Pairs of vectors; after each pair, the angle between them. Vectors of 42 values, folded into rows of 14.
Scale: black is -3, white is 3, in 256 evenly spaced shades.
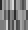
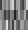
nearly parallel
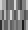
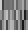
partly aligned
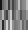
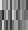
nearly opposite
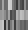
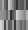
nearly parallel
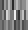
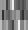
partly opposed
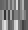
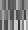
orthogonal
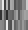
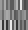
partly opposed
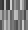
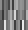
partly aligned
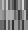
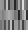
nearly parallel
